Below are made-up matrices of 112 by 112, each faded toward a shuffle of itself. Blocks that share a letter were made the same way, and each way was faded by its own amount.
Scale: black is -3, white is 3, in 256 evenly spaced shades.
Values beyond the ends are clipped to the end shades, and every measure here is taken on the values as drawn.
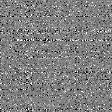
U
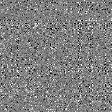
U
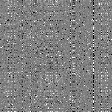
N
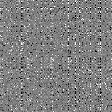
N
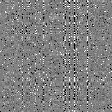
N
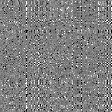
N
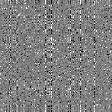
N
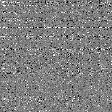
U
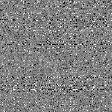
U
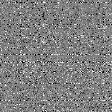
U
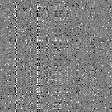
N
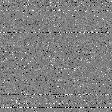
U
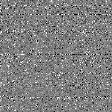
U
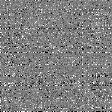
U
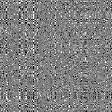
N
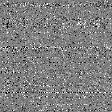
U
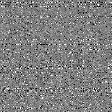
U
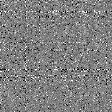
U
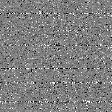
U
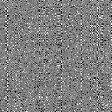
N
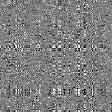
N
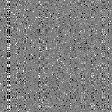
N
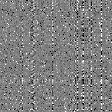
N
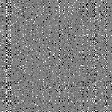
N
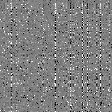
N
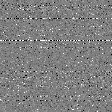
U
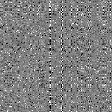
N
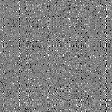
N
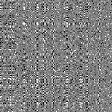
N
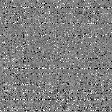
U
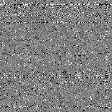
U
